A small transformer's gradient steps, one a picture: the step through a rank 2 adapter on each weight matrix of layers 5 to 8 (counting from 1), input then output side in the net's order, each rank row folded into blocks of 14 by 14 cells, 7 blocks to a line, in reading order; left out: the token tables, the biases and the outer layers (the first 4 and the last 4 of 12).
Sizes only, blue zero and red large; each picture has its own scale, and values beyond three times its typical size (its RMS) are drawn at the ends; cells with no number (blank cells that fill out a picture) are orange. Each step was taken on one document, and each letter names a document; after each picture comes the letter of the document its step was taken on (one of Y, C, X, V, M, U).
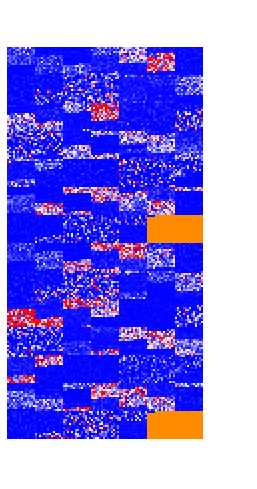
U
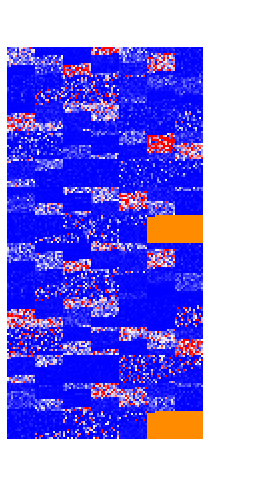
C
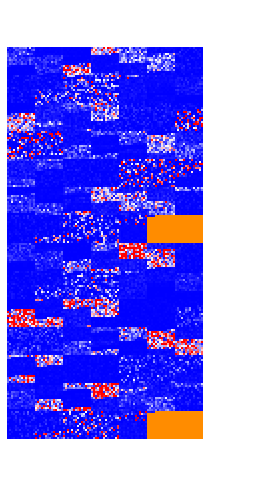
U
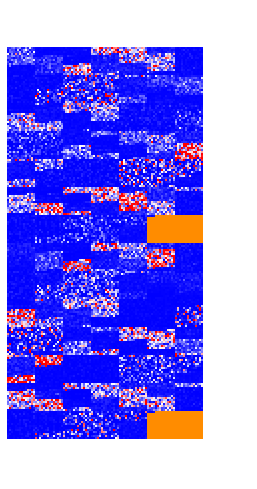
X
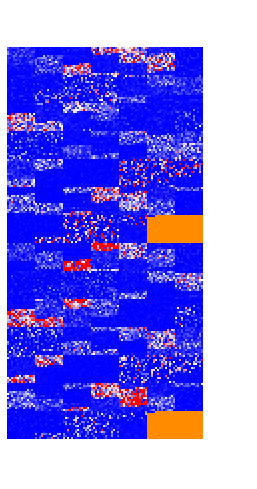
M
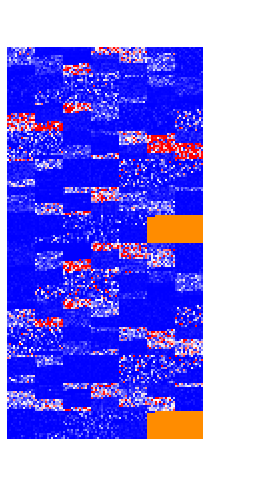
C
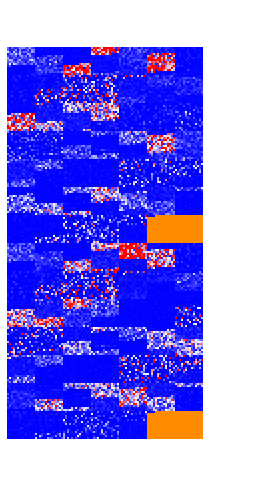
M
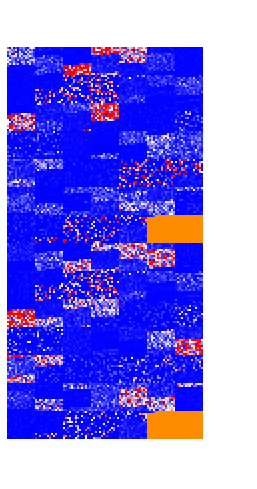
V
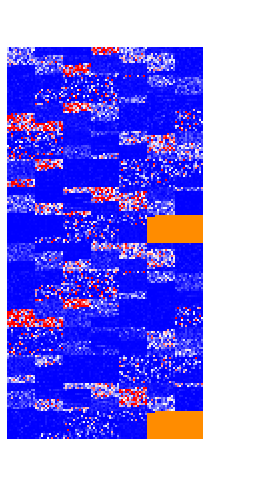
M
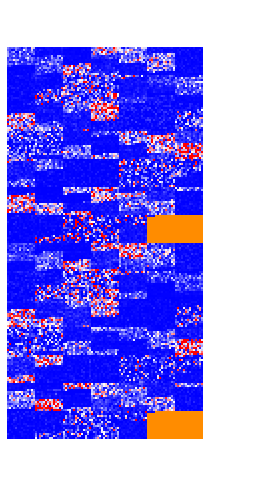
X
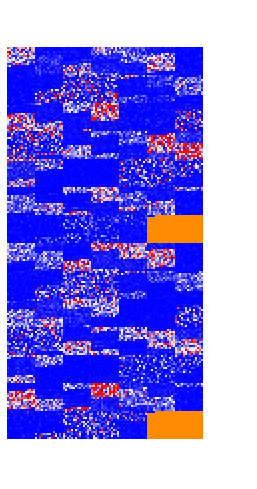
X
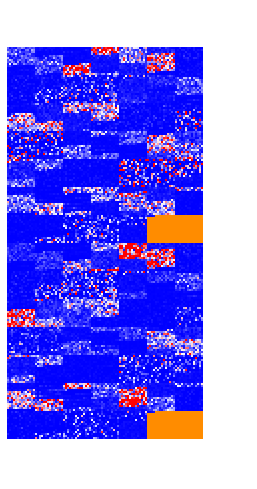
M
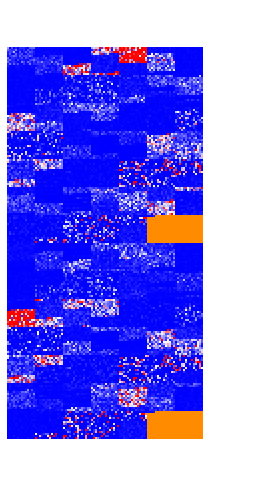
V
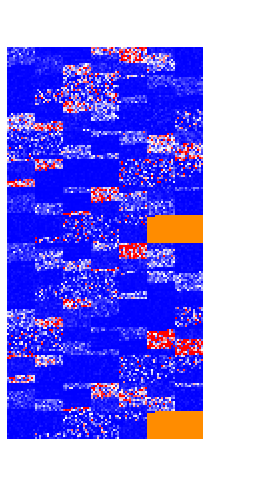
X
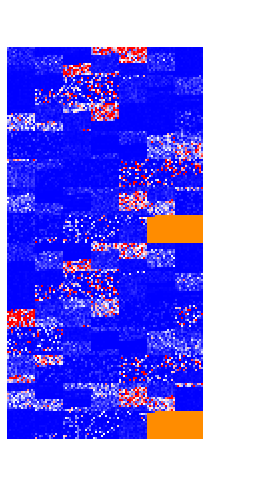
V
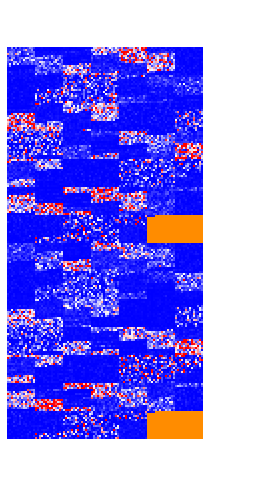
X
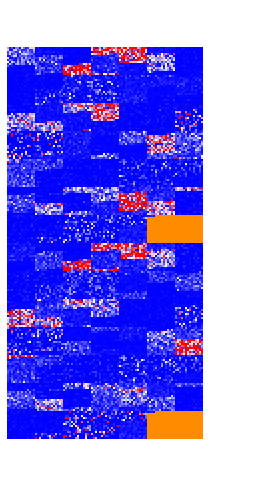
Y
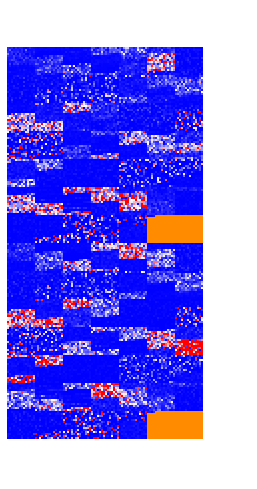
C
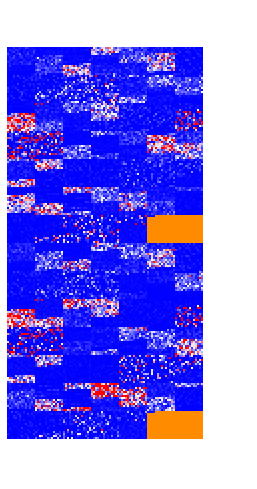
C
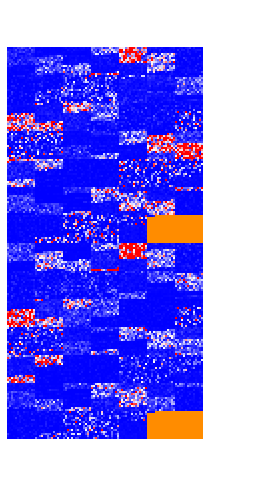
M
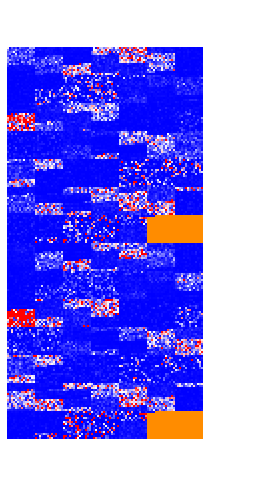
V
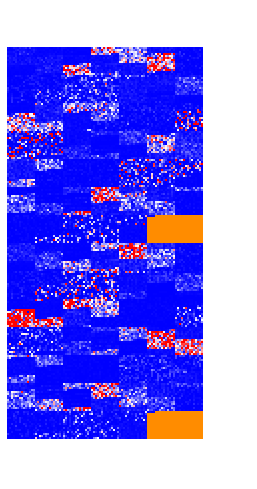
U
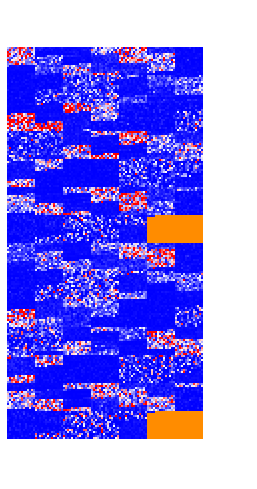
X
